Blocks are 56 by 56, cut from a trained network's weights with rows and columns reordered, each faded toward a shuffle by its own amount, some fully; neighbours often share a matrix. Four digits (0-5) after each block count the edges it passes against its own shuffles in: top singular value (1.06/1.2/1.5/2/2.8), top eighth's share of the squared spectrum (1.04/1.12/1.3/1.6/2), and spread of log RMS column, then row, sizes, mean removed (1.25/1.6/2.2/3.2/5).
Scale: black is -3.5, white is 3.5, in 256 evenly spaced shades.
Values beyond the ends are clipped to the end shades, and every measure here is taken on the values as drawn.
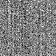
2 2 0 1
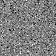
0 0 0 0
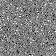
0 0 0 0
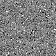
0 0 0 0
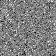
0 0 0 0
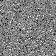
0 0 0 0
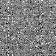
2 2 2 0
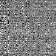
3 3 3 0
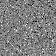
0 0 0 0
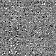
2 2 1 0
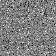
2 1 1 0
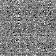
2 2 2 0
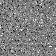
0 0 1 0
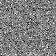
0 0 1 0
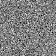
1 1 0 0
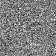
2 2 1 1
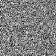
2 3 1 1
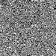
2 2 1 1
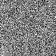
1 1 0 0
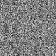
3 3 1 1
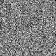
2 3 0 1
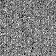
1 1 0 0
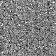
0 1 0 0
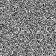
3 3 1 0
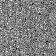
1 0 0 0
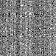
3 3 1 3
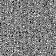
1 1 0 0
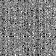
3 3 0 2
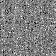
1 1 0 0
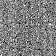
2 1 0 1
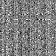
3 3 0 2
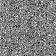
1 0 0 0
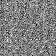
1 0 0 0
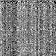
4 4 1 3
